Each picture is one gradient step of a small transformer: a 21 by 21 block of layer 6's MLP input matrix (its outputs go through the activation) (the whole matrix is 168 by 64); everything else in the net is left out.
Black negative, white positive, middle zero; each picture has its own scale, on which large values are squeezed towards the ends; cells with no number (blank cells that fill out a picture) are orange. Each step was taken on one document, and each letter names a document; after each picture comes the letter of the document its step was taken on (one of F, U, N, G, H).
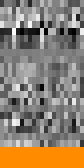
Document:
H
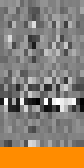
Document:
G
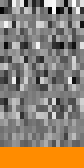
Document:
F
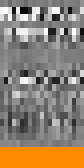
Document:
H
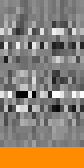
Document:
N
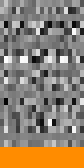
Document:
F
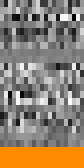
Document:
H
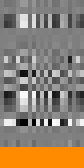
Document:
N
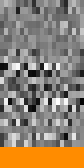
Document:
G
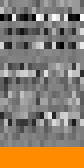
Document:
H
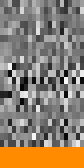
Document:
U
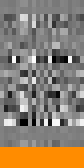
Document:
N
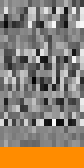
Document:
F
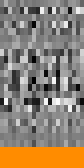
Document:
G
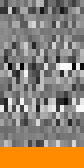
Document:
G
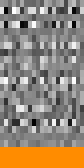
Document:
F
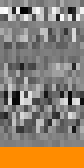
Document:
H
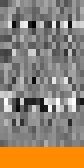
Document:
G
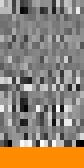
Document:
U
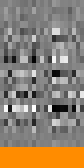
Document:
N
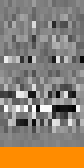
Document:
N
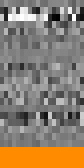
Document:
H
